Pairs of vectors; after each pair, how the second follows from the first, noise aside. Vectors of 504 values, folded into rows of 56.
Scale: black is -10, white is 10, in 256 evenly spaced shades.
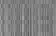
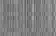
reversed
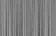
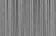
reversed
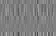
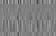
reversed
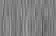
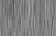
reversed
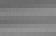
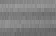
reversed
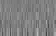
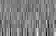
scaled up
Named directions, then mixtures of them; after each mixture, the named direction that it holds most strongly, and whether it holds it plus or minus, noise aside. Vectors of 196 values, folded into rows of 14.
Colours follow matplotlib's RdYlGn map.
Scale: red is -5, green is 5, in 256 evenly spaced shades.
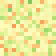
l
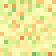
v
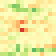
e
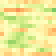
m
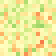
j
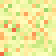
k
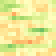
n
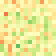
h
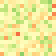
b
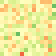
b, minus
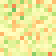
v, plus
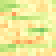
n, plus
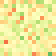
v, minus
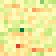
e, minus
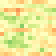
m, plus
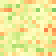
m, plus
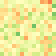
b, minus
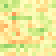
n, plus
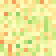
h, plus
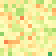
v, minus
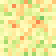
v, plus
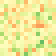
j, minus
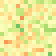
v, minus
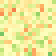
j, minus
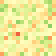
b, plus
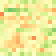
m, minus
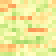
n, minus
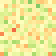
v, plus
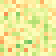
h, plus
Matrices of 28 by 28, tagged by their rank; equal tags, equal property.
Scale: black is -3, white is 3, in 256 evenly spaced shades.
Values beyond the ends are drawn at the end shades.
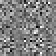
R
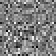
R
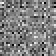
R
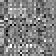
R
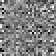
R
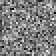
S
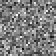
S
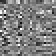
R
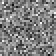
S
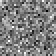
S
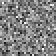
S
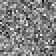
S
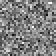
S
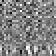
R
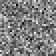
S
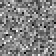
S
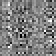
R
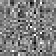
R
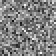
S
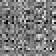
R
